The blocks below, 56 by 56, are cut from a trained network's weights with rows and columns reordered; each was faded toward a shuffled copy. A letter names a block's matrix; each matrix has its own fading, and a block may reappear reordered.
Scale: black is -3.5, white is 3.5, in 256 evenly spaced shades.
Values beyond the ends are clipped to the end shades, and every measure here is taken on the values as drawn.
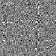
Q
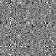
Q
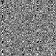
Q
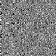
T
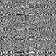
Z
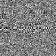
T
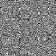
Q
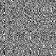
Q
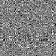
T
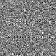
T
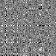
Q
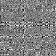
Z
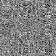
T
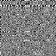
Z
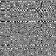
Z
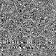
T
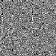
T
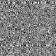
T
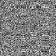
T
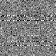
Z
